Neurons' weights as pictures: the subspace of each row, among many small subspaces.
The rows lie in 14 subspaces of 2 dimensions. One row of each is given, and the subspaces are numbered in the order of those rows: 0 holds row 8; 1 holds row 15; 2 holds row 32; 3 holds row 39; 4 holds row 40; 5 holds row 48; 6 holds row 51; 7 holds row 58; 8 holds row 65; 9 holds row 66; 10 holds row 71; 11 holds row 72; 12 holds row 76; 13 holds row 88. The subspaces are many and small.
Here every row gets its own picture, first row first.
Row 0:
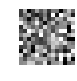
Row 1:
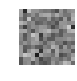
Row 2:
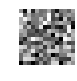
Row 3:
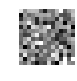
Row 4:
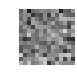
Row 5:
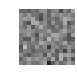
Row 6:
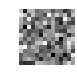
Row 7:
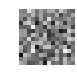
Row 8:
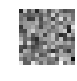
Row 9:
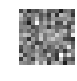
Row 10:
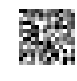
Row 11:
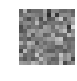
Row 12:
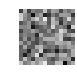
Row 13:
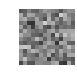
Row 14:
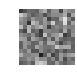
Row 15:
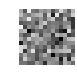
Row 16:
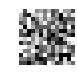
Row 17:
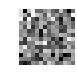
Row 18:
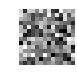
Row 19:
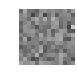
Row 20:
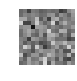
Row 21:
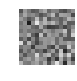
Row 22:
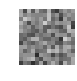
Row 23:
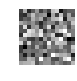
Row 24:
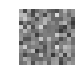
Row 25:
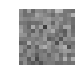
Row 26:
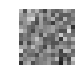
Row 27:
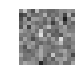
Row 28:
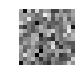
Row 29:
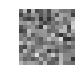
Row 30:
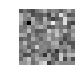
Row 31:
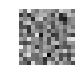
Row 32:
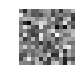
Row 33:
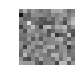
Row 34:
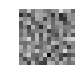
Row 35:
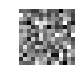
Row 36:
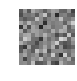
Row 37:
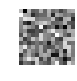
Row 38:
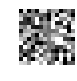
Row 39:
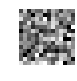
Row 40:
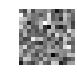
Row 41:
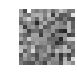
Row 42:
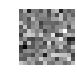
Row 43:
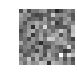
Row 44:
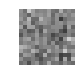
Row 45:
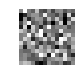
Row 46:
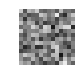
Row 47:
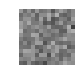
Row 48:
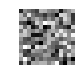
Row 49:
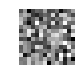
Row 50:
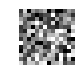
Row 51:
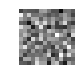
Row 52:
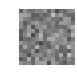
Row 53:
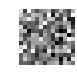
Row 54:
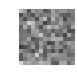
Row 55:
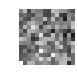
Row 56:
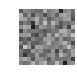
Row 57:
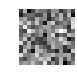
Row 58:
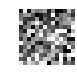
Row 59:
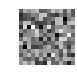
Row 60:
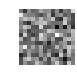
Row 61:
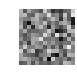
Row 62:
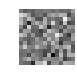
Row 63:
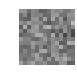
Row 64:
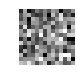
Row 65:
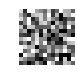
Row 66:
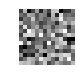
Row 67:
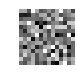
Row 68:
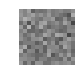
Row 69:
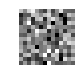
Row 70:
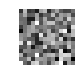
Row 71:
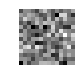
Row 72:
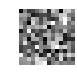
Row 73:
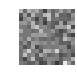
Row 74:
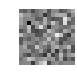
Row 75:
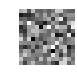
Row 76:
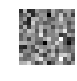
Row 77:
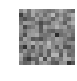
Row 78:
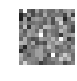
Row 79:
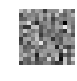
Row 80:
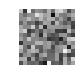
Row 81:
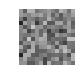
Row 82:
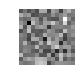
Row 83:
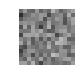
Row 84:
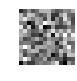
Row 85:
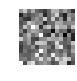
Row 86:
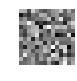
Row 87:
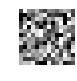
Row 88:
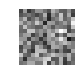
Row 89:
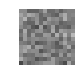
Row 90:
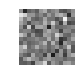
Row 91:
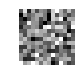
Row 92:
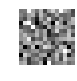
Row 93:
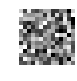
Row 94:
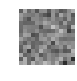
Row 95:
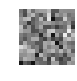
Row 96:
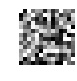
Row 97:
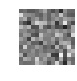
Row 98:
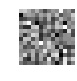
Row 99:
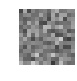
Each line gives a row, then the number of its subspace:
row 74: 12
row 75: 0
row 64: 8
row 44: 8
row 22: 4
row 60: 2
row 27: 11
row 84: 5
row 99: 4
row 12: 3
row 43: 7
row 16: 8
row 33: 6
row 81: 13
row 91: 4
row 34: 9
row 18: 9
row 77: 2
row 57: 13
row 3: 4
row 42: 9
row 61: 13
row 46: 10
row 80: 7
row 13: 5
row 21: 0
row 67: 0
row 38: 4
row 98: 2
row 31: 9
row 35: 6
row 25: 7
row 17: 11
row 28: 10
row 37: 2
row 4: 8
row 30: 12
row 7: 13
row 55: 10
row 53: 1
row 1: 10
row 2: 4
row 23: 9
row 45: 11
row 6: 12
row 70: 0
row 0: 1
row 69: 12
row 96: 3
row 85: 10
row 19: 3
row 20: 13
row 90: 12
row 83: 9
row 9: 6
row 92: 13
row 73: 3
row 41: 1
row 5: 8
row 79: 2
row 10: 2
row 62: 12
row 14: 11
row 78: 11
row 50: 7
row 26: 0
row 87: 12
